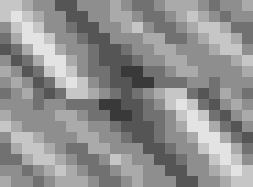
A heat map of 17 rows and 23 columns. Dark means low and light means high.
The grain runs diagonally down to the right. The ninth with the lowest average is the centre. There is no seam. A half turn leaves it unchanged.
